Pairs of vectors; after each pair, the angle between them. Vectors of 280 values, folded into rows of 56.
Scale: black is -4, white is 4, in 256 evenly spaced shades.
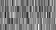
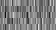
nearly parallel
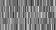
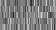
nearly parallel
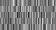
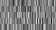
nearly opposite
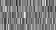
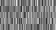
partly opposed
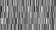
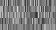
partly opposed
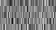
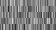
partly opposed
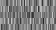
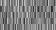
orthogonal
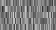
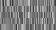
orthogonal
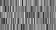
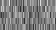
orthogonal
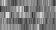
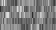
nearly parallel
